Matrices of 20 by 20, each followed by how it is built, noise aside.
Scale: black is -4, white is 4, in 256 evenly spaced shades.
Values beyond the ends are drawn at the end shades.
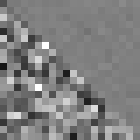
lower triangular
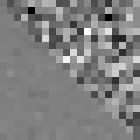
upper triangular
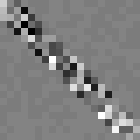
banded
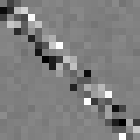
banded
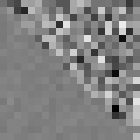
upper triangular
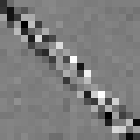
banded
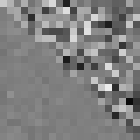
upper triangular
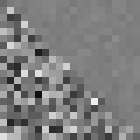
lower triangular
